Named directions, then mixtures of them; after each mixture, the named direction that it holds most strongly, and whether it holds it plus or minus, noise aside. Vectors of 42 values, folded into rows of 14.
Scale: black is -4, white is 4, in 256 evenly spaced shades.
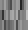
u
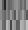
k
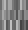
k, minus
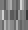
u, minus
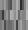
u, plus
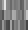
k, minus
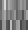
k, minus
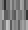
k, plus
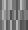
k, minus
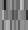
u, minus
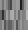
u, plus
